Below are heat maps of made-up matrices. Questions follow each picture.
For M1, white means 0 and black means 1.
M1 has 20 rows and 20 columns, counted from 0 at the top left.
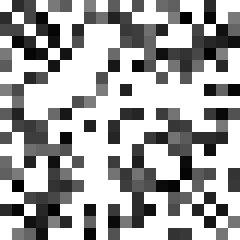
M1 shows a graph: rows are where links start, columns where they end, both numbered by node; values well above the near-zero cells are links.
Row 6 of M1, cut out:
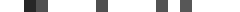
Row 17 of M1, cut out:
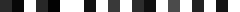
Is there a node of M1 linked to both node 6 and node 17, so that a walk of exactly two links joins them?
yes
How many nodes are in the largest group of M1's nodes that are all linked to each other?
5
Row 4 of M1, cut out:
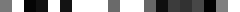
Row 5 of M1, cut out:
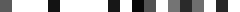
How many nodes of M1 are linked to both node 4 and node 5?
7
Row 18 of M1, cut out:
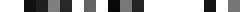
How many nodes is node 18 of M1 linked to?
10
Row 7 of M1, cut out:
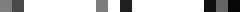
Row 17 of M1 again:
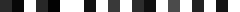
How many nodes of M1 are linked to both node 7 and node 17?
3
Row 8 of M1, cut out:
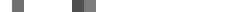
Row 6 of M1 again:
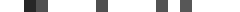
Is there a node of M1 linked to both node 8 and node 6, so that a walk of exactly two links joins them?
no
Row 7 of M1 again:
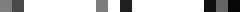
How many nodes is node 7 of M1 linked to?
7
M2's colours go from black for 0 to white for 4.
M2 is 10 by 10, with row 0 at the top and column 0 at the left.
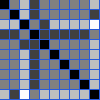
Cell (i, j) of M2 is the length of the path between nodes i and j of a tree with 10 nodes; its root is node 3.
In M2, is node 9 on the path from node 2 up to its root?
no
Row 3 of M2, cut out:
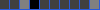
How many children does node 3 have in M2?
7
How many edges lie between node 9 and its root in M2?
2
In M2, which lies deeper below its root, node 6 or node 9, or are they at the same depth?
node 9
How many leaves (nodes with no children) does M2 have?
7
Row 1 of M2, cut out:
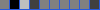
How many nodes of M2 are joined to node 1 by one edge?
2
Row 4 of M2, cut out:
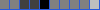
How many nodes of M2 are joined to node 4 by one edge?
2
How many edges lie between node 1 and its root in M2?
1
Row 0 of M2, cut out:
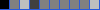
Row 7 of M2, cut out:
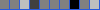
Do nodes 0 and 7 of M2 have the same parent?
yes
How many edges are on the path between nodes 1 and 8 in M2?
2
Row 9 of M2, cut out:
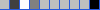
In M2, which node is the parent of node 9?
1
